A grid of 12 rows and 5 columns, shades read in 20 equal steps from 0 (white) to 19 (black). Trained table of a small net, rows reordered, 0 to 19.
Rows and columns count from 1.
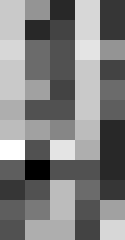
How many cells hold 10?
1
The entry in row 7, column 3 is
9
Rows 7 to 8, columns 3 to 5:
9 5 16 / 2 6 16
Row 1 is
4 8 16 3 15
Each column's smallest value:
0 6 2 2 3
